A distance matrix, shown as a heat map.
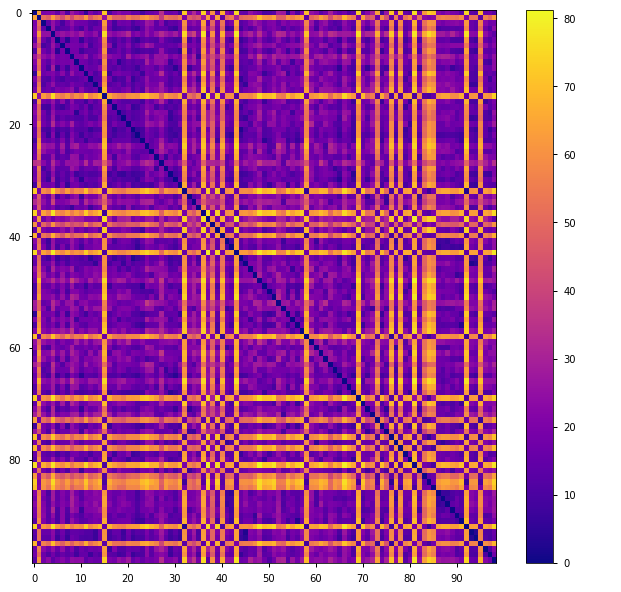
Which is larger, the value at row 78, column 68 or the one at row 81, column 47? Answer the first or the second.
the second
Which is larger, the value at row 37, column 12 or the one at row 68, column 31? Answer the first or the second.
the first
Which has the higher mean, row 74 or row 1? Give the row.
1
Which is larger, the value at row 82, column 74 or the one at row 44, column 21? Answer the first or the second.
the first
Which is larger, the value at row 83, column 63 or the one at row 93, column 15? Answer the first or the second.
the second
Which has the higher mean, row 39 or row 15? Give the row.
15
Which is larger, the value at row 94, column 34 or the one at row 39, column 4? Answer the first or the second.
the first
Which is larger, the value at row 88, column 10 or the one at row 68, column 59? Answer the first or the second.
the second
